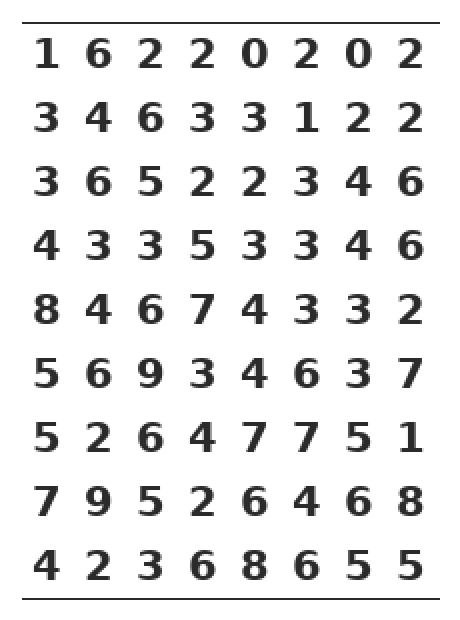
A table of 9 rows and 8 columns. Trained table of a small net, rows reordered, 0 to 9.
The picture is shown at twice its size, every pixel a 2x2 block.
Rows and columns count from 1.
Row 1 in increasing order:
0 0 1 2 2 2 2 6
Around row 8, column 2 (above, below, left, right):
2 2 7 5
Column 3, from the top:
2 6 5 3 6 9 6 5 3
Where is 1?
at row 1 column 1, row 2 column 6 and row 7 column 8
